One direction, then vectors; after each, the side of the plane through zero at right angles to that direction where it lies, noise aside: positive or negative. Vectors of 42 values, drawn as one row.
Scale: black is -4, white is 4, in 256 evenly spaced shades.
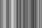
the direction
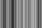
negative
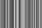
negative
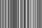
negative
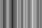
negative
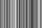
positive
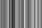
negative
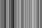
negative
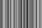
positive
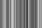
positive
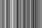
positive
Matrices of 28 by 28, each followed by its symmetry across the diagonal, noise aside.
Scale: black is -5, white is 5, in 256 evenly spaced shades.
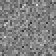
symmetric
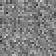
antisymmetric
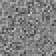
symmetric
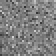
antisymmetric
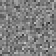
antisymmetric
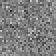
symmetric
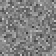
symmetric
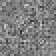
symmetric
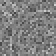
symmetric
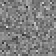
antisymmetric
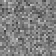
antisymmetric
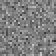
antisymmetric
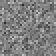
symmetric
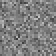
antisymmetric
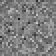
symmetric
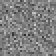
antisymmetric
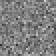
antisymmetric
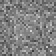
symmetric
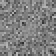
symmetric
